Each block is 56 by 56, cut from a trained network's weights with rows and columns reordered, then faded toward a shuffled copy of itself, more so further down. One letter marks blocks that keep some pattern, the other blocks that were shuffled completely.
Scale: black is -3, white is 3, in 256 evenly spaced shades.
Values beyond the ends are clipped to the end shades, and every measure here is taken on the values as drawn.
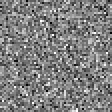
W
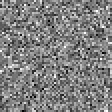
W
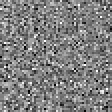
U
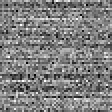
U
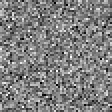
W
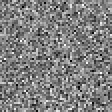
W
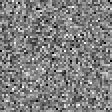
W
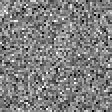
W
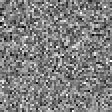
W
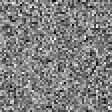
U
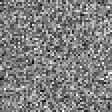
W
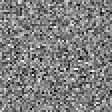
W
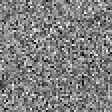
W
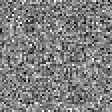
U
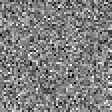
U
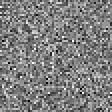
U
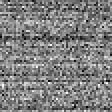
U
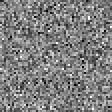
W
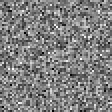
W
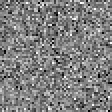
W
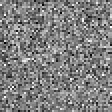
W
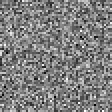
W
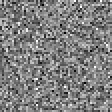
U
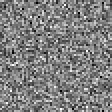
W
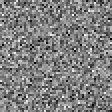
W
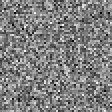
W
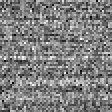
U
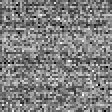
U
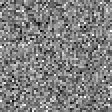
W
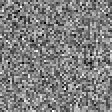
W
